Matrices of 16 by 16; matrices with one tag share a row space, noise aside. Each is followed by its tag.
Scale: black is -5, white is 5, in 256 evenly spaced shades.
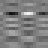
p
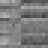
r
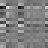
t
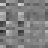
t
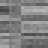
r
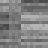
r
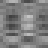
p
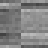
r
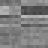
r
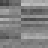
r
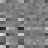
t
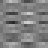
p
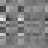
t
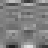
p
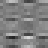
p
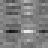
p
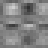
p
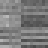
r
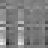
t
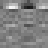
p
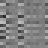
t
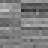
r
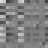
t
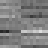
r
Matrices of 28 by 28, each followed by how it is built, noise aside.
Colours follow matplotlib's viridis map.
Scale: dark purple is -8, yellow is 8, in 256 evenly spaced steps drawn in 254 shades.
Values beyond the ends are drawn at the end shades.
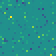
sparse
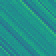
Toeplitz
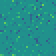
sparse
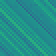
Toeplitz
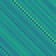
Toeplitz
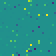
sparse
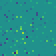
sparse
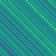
Toeplitz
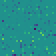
sparse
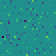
sparse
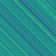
Toeplitz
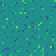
sparse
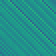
Toeplitz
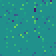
sparse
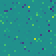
sparse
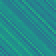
Toeplitz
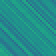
Toeplitz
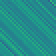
Toeplitz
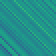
Toeplitz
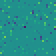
sparse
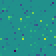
sparse
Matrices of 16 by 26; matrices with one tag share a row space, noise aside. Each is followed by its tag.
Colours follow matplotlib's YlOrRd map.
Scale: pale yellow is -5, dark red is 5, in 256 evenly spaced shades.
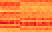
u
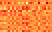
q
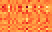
q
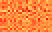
q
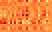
q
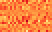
q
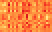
q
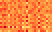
q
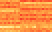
u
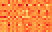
q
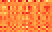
q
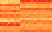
u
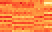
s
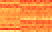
u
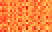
q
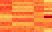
s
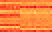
u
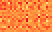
q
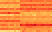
u
